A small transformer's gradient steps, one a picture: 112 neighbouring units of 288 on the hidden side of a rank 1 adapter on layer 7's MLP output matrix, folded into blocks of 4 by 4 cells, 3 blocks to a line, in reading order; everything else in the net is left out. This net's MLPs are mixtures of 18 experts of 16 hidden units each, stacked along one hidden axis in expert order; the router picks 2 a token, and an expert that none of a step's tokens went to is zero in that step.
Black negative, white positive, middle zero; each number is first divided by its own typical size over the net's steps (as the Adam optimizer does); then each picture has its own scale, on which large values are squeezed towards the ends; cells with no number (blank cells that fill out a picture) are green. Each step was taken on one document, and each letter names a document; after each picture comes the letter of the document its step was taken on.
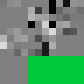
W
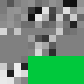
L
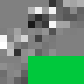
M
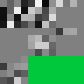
L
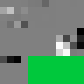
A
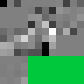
W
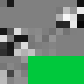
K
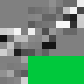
K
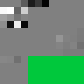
A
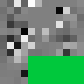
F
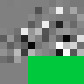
F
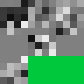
L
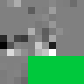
M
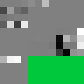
A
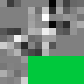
W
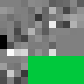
M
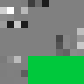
A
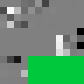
A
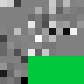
W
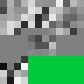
L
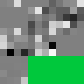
M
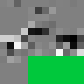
F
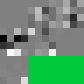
M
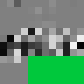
F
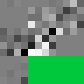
K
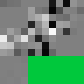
W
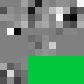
L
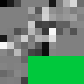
W
